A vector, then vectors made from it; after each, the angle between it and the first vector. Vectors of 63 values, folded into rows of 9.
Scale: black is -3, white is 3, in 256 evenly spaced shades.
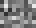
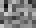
nearly opposite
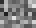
nearly parallel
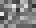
orthogonal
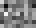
nearly opposite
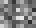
orthogonal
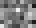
partly opposed
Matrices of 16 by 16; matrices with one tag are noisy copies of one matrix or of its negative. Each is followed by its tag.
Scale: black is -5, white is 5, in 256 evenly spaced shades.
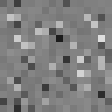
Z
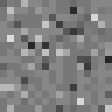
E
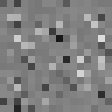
Z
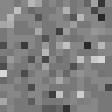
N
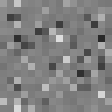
Z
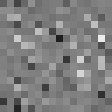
Z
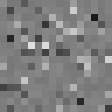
E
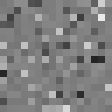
N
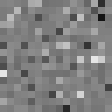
N
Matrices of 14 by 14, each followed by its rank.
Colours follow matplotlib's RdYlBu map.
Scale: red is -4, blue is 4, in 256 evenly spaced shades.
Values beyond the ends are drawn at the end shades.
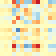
two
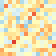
full rank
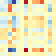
two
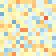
full rank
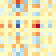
two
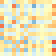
two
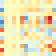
two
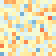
full rank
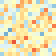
full rank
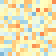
full rank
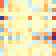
two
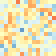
full rank
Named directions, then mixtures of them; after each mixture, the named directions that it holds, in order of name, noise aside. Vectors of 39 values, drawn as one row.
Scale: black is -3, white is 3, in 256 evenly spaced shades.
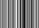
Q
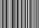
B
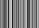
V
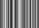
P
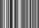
P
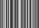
B, P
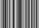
P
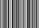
V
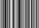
P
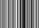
Q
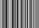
B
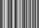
B, P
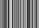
V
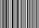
B, V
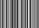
B, P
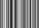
P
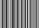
B
